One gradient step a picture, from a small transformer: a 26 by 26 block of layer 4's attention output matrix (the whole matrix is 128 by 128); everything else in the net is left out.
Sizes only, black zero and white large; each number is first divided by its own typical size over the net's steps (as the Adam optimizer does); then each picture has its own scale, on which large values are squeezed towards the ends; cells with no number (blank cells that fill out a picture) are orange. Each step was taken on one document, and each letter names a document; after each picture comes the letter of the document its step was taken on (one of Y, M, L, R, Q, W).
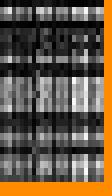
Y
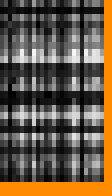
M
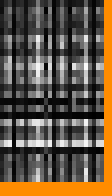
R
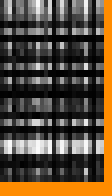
R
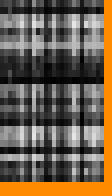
M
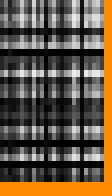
M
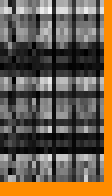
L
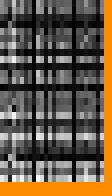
L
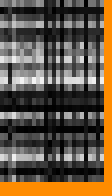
L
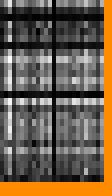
L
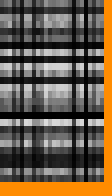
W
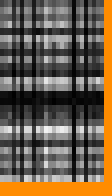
W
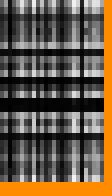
M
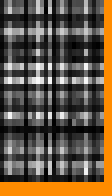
R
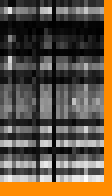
Y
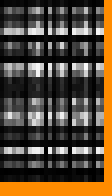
R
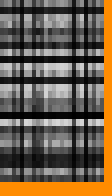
W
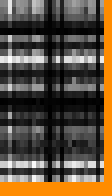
Y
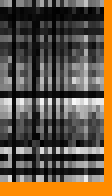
Y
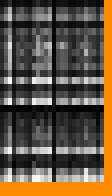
L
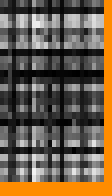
M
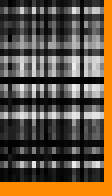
M
